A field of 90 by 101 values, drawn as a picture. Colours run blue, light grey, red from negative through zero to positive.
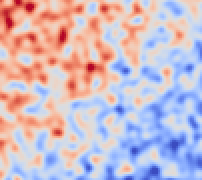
Stripes: none. Grain: blotchy. Mirror symmetry: none. Slope: up to the top left.
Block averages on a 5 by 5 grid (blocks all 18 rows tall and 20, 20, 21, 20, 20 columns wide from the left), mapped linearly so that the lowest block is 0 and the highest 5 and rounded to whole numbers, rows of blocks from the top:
5 4 4 3 2
4 4 4 2 1
4 3 3 1 1
3 3 2 0 0
2 2 1 0 0
